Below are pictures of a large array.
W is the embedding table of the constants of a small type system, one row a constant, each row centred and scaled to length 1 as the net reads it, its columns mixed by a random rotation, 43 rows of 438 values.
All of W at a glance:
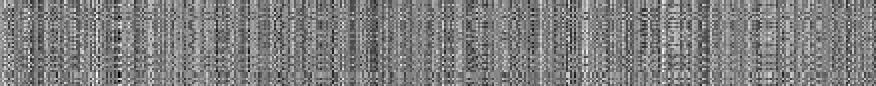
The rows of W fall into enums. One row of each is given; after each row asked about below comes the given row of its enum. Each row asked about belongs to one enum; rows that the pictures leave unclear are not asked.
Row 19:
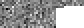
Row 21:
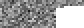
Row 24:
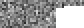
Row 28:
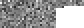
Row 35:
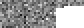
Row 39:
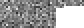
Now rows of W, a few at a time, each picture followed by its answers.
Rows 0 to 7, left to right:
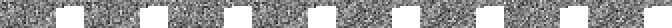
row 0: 24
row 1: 24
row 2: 39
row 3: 24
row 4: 21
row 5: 21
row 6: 28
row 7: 21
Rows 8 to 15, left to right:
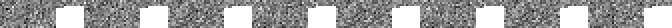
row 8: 19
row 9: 28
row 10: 21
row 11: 39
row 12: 21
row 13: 39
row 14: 21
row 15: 35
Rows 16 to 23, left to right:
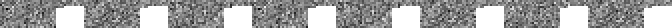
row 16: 19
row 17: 21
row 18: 24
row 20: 24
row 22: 39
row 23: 21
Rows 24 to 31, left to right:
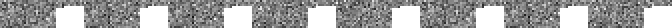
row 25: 35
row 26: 35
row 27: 39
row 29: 24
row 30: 35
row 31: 39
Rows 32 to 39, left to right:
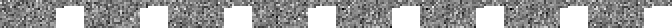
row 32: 28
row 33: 24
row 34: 39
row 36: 19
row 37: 19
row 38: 19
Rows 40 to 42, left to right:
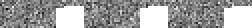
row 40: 19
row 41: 24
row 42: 39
